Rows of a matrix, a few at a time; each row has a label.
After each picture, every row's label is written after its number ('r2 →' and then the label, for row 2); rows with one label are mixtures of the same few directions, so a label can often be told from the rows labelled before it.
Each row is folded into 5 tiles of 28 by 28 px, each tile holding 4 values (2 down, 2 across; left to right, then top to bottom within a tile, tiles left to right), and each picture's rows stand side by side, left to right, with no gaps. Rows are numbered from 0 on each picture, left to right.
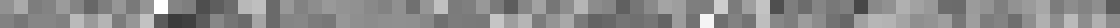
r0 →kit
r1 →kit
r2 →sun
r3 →kit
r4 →kit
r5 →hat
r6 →kit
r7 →sun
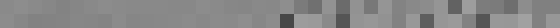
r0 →kit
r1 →kit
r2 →hat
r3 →hat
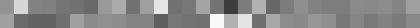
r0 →kit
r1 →kit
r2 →sun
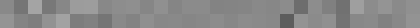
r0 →hat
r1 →hat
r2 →hat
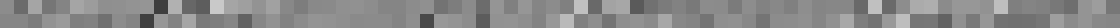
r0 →hat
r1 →hat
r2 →kit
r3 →hat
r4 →hat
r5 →hat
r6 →hat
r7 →kit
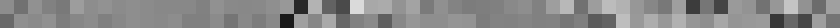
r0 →hat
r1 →sun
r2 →hat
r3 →sun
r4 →sun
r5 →kit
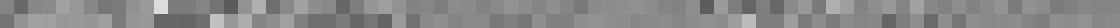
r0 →kit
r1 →kit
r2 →kit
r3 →kit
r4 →kit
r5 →sun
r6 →sun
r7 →hat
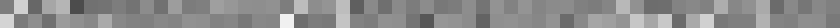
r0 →hat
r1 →hat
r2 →hat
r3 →hat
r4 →kit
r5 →hat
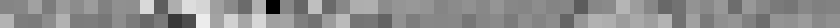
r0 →hat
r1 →sun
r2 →hat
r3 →sun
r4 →kit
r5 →hat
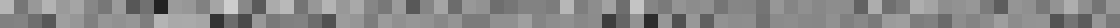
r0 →sun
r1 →kit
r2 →sun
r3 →hat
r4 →sun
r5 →hat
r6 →hat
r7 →kit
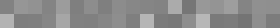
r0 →hat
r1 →hat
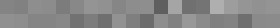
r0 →kit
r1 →hat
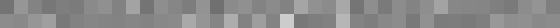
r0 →sun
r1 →sun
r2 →hat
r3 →kit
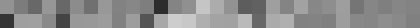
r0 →hat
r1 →kit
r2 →hat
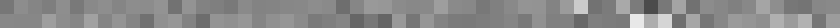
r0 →sun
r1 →hat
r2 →kit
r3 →kit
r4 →kit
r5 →kit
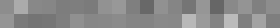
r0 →kit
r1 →sun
